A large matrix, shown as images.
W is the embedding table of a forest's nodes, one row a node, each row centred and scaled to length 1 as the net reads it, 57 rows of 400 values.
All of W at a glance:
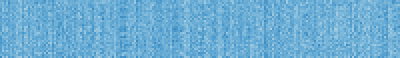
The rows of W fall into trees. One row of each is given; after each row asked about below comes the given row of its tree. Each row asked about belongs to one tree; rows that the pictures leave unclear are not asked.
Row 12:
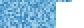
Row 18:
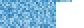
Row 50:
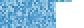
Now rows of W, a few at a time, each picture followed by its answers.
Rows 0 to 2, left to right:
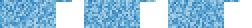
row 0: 12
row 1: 50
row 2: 50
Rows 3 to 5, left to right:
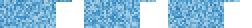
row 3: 12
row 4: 50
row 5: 18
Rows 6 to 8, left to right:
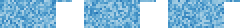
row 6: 12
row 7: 18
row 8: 12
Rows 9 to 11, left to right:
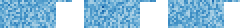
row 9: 12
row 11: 50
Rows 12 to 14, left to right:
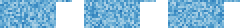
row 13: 18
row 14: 18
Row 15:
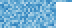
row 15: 12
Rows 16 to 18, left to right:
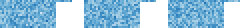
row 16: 12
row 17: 12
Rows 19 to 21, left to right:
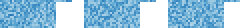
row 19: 12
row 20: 12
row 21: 50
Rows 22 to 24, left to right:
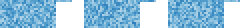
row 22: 18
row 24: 18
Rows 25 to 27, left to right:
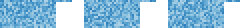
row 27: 12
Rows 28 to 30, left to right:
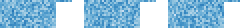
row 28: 12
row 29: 12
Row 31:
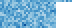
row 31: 12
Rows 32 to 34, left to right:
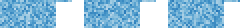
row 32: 18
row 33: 18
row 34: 18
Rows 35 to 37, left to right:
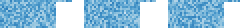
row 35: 12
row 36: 12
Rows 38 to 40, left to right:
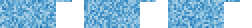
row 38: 18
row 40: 12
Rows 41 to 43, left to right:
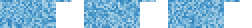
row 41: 50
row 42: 18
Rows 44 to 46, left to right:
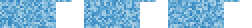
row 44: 50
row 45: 50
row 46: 50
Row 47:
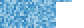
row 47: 12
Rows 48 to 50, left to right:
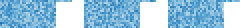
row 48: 18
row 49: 12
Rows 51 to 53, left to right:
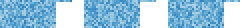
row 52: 18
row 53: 18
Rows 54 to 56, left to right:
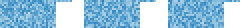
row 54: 18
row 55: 50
